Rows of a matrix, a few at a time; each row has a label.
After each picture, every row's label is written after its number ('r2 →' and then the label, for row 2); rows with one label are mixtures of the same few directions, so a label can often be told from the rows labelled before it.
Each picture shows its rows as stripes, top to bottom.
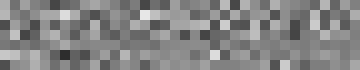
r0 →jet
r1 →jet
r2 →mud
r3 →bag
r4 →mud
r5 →mud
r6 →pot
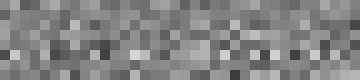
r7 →bag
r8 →jet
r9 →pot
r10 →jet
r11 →pot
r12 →mud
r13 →jet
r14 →pot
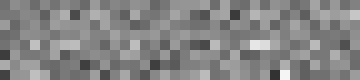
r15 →mud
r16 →pot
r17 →mud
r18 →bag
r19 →jet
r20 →jet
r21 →bag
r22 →pot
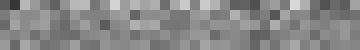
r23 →bag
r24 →pot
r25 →mud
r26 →jet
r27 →bag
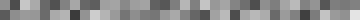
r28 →bag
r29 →pot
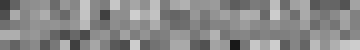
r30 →bag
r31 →mud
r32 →mud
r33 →mud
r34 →pot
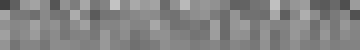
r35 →bag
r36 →pot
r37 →mud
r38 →mud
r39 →mud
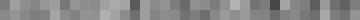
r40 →pot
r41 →pot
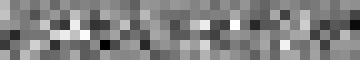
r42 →jet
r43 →pot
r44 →pot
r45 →mud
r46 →pot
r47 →bag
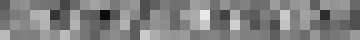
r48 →jet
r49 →pot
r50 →pot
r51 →jet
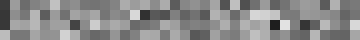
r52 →jet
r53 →jet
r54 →pot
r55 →jet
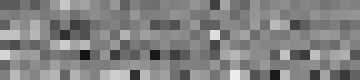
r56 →mud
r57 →pot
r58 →bag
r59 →mud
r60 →mud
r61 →bag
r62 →jet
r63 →pot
